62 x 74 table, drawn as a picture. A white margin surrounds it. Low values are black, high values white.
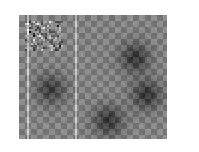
Roughest part: top left. Odd lines: columns 5 and 29. Odd patch: rougher, in the top left. Dips: four. Ninth with the lowest average: middle right.
